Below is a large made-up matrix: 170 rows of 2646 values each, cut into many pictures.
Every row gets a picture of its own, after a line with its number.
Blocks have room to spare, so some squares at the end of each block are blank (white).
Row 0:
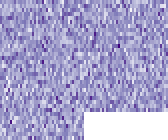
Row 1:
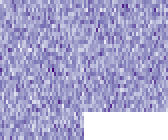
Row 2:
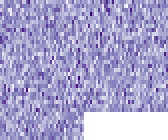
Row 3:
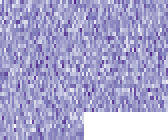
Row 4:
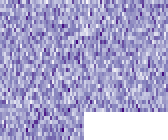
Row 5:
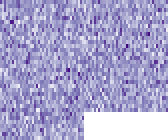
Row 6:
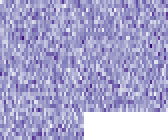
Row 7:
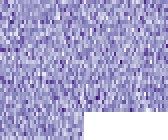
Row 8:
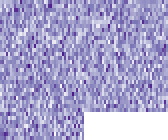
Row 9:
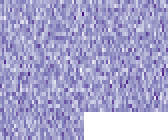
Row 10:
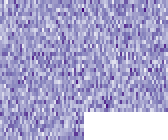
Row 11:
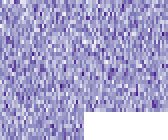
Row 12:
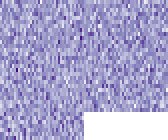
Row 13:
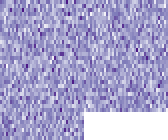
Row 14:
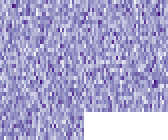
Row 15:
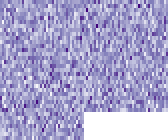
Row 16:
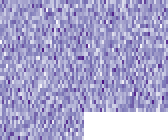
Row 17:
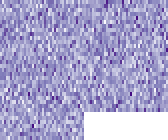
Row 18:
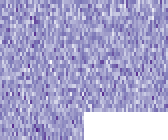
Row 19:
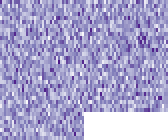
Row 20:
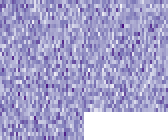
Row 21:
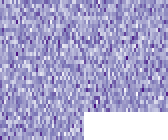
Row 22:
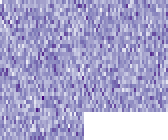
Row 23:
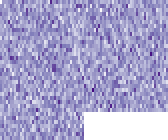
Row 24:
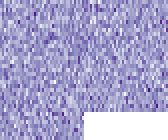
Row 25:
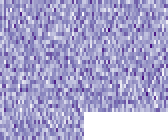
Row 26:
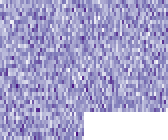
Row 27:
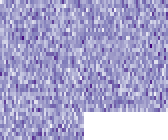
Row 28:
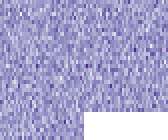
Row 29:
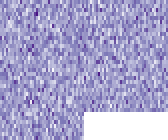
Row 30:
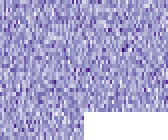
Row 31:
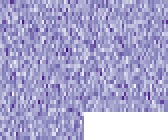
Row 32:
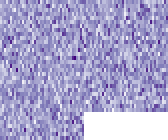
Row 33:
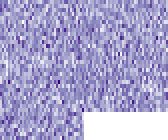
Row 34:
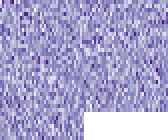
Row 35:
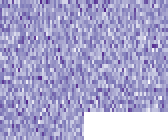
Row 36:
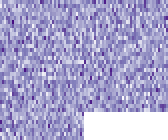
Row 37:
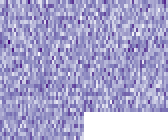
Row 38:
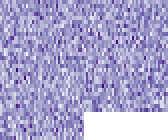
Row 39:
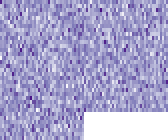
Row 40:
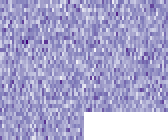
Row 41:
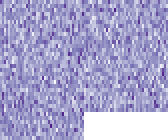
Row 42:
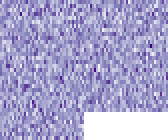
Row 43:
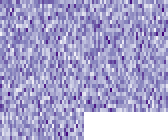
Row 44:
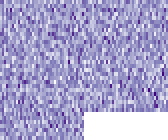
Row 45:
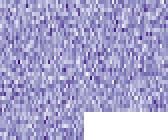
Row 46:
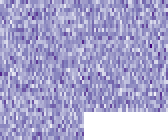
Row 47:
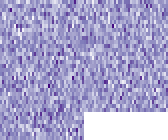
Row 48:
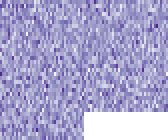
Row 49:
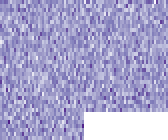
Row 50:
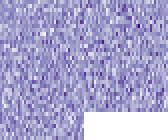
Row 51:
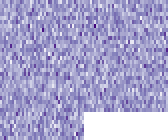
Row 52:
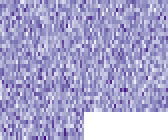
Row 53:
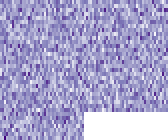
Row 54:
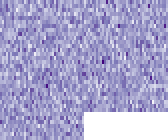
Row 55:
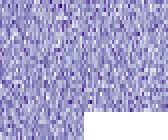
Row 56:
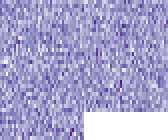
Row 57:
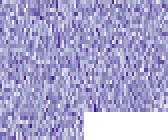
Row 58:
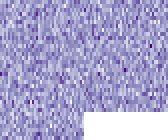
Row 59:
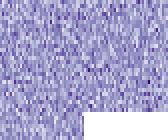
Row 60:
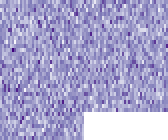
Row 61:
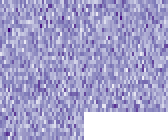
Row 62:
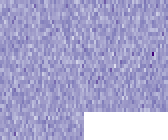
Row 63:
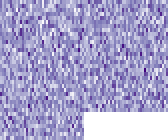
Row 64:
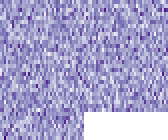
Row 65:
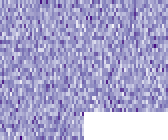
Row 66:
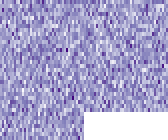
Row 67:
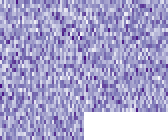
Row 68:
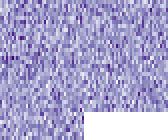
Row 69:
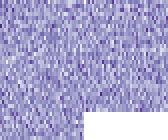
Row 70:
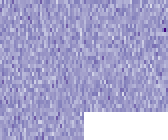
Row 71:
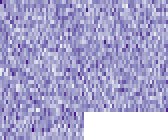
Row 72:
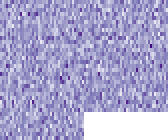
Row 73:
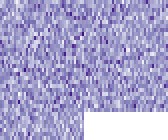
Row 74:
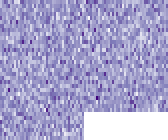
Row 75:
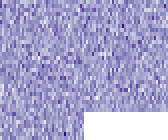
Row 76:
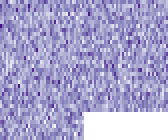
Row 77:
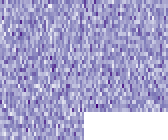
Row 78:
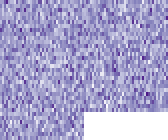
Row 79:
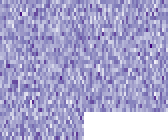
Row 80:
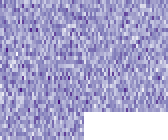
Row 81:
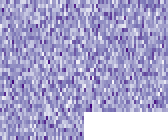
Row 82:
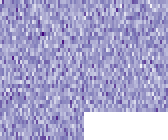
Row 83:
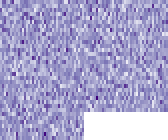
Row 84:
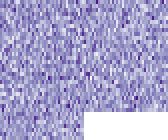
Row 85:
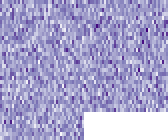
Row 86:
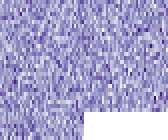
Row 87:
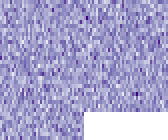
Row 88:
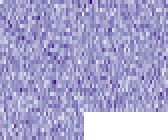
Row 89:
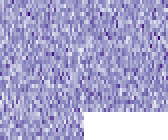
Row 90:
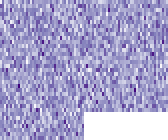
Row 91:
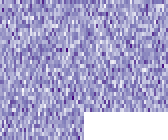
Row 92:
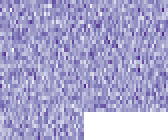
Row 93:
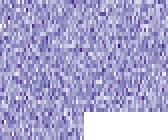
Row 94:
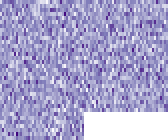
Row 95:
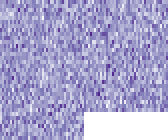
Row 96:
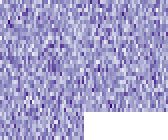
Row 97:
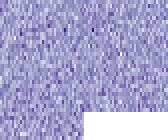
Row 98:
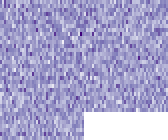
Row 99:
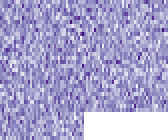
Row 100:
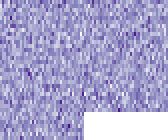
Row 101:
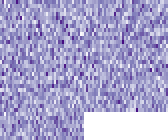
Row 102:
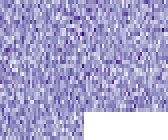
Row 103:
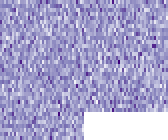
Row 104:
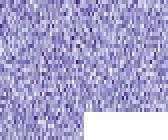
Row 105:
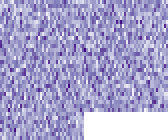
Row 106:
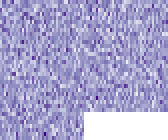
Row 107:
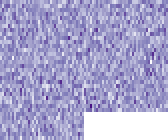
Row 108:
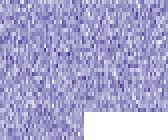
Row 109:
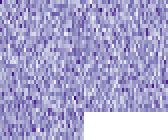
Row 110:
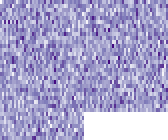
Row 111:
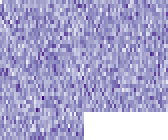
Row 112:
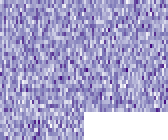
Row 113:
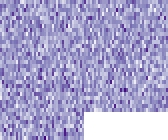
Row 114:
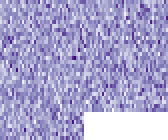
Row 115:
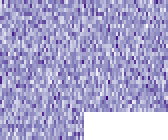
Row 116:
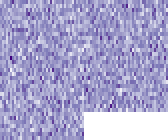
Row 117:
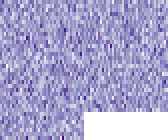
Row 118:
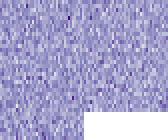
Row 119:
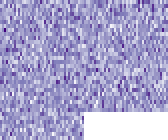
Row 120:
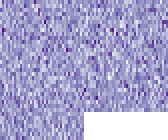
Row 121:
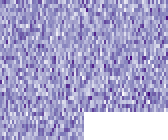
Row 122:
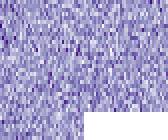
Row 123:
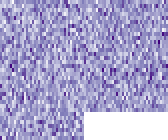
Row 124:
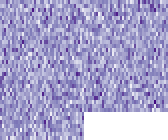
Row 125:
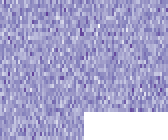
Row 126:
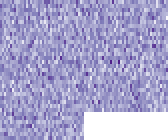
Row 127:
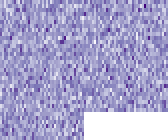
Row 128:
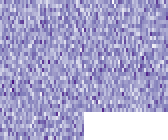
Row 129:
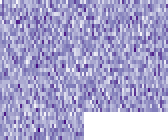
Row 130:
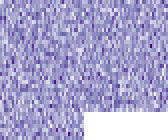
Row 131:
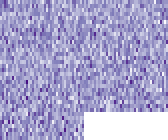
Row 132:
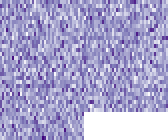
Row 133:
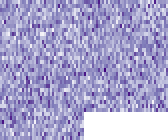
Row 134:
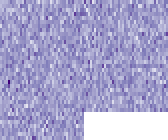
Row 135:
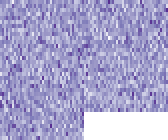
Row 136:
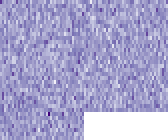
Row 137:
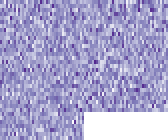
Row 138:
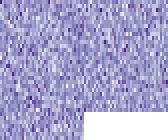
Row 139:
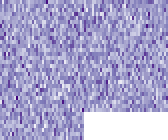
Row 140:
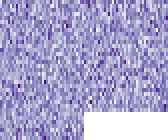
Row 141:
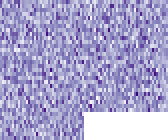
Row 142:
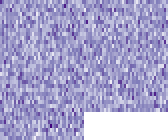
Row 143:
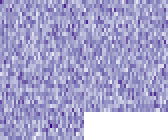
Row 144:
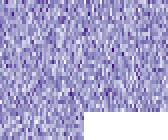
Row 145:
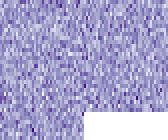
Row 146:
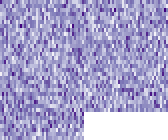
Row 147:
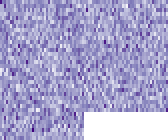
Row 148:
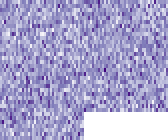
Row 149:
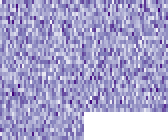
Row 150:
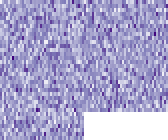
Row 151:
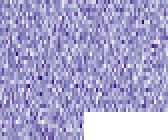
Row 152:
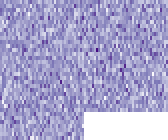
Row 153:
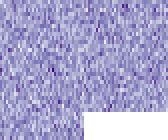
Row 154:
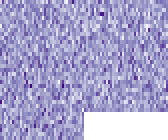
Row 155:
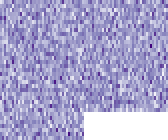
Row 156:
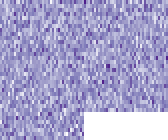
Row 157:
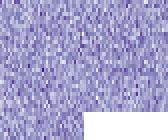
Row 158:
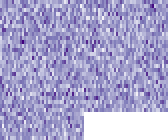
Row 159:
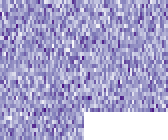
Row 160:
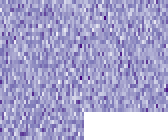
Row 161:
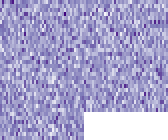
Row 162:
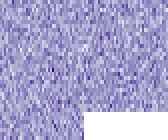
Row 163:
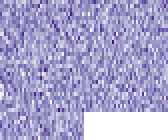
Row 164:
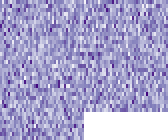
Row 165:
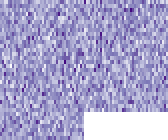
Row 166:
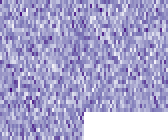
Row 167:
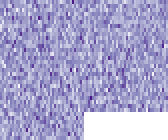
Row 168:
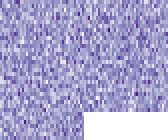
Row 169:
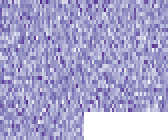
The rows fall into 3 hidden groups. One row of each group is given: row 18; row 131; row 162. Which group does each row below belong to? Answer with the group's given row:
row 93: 131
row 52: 18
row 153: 162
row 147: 162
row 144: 131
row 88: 162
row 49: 131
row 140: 18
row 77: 131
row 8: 131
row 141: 18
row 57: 18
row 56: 131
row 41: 162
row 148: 131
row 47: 131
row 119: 18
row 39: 162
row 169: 18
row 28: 162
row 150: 162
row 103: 18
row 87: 18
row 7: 18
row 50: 131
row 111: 162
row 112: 162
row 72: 162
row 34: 18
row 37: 131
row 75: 18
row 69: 131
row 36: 18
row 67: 18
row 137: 18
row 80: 18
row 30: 162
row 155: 162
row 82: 18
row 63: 131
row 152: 131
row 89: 162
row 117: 131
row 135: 162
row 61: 131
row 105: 18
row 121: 131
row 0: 131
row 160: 131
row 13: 131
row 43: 131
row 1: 162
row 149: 18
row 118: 18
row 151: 18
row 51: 162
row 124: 18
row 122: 131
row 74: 18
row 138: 162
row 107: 18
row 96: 162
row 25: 162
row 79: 162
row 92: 131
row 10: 131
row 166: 162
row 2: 131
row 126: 18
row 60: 131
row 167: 131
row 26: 162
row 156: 131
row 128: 18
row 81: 18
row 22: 162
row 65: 18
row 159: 131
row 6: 162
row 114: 18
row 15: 131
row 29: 162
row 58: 162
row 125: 18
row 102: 18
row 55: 18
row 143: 162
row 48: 18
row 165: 131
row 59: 18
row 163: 18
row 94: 18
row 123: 18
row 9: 162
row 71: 162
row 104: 18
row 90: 162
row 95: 131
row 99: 18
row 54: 131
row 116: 162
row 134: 131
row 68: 131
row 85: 131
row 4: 131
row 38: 18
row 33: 131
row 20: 18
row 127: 131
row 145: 18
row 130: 162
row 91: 131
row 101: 18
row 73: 18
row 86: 162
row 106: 18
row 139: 131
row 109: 162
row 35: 18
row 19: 18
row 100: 18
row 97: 131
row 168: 18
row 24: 162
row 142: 162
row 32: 18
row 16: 131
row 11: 18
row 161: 18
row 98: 18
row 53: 162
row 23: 162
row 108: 131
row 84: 18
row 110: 162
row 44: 162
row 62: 18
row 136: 162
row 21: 18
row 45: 18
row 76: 131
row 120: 18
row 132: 18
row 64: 162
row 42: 162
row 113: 18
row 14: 162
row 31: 18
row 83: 18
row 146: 162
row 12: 18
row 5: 162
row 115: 131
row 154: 131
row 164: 131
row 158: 18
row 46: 162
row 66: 131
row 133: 131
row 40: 18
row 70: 18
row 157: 18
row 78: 131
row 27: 162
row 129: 162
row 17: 131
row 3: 162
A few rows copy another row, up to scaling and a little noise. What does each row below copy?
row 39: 138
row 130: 155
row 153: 1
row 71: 147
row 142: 143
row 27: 6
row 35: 169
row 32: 114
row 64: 53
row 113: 52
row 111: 22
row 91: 66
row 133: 148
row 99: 102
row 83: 106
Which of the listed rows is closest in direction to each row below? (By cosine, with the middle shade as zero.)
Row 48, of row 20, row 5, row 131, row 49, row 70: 20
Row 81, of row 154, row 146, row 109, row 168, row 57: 168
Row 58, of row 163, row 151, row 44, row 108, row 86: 86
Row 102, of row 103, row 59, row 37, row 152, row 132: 103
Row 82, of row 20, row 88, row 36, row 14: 20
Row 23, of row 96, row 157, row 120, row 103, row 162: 96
